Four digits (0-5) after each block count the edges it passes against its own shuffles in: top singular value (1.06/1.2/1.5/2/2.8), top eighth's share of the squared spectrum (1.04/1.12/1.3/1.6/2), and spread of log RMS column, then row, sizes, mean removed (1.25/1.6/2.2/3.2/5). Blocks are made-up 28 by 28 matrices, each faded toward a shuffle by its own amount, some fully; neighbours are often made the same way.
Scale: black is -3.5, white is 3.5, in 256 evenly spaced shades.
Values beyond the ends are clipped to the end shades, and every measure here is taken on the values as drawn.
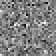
2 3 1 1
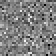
2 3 1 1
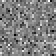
1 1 0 0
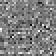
2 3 0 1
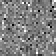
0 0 0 0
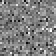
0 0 0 0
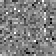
2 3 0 0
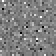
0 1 0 0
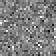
0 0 0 0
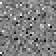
0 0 0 0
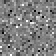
0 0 0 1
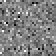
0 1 0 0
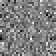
3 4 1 1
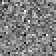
0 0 0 0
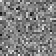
2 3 1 1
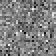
2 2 0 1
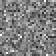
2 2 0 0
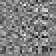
3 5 3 2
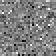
0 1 0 0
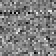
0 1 0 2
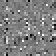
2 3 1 1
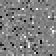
0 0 0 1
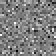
1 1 0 0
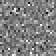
0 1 0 0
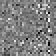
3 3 2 1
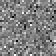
0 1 0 0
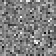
2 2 1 0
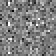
2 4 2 1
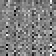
3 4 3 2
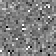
0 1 0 0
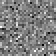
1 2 0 0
